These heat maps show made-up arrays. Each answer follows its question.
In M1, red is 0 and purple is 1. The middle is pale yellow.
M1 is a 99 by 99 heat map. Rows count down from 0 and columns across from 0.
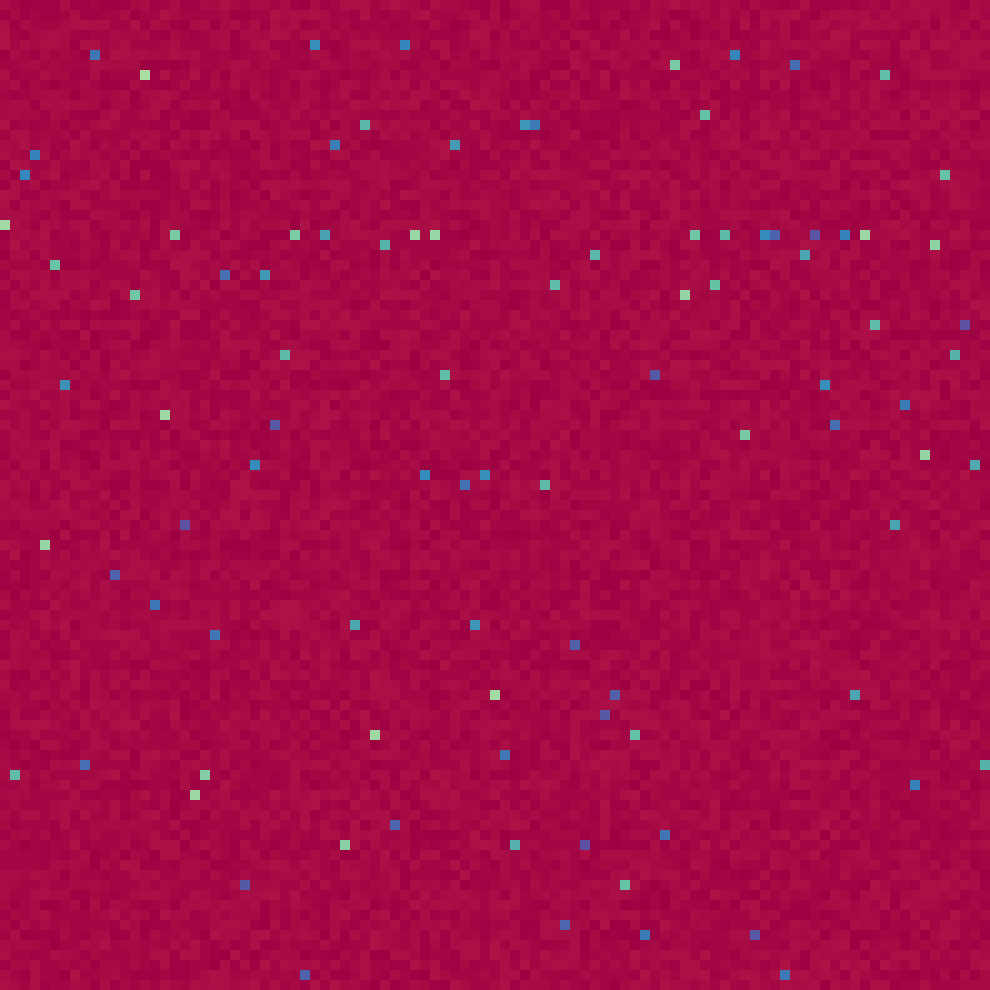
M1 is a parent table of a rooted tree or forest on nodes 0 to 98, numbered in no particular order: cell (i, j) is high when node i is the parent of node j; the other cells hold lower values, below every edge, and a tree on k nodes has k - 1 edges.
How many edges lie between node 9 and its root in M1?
8
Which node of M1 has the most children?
23
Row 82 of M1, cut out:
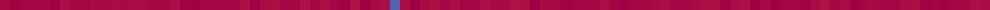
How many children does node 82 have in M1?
1
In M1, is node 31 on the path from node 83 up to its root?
no
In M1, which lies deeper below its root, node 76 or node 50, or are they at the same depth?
node 50
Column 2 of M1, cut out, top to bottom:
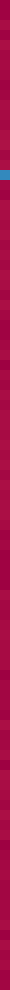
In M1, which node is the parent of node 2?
17
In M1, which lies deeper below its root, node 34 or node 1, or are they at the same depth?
the same depth
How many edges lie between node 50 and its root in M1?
5
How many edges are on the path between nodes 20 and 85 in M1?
4
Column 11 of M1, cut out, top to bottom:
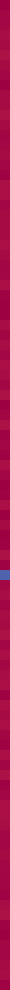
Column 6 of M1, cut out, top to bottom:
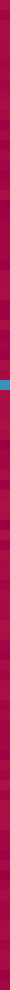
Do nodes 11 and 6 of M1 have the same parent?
no
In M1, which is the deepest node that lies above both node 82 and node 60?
88
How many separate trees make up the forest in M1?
4
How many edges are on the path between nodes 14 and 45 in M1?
1
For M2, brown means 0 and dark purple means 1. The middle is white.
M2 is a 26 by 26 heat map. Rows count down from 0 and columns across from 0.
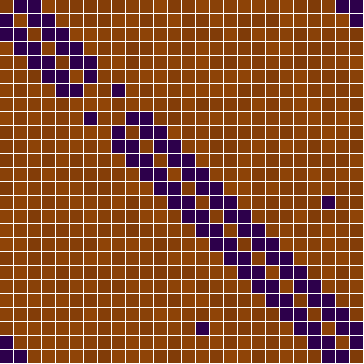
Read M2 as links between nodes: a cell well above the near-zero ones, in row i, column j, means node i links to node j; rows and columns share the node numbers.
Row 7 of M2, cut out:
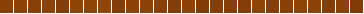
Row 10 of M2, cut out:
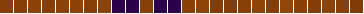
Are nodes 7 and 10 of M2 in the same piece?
no
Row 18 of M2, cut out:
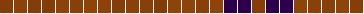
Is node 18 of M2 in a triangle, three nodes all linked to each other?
yes
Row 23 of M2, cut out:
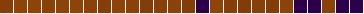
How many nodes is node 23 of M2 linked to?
5
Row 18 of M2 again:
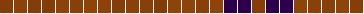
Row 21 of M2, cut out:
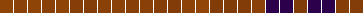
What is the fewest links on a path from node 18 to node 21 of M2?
2
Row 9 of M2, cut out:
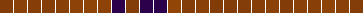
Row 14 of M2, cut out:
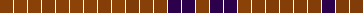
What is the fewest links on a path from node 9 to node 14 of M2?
3
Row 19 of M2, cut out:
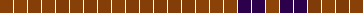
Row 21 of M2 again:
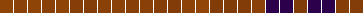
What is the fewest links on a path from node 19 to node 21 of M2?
1
